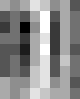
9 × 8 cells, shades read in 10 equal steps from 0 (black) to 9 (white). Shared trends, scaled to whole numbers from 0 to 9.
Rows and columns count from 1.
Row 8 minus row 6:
3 1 3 1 0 2 -1 -1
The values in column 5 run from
7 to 9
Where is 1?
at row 5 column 3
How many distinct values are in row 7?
5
